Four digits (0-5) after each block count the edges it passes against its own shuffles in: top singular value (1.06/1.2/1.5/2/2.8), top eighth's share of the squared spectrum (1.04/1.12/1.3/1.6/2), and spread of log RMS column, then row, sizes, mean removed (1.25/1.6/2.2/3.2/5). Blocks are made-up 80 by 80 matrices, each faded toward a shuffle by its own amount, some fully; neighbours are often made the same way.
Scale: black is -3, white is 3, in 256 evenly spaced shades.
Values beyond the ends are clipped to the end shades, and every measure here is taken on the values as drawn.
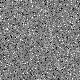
0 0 0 0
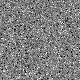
0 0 0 0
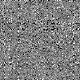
3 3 2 2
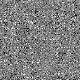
3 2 2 2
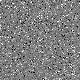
1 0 0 0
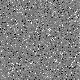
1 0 0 0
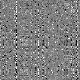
4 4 3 1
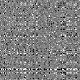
4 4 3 3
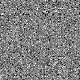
3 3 1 1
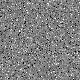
0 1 0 0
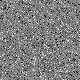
2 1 0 0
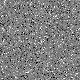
0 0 0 0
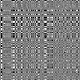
5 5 4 4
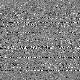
2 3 0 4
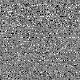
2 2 0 3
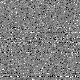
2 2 0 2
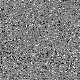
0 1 0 1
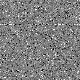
1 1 0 1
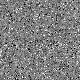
0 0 0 1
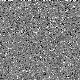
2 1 0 2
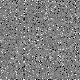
3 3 1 1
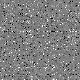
3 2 1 1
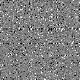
4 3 1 2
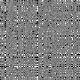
5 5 3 3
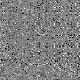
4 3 2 1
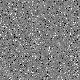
3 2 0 0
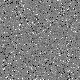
1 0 0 0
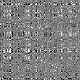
5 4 3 3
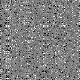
4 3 2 2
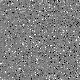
3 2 1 0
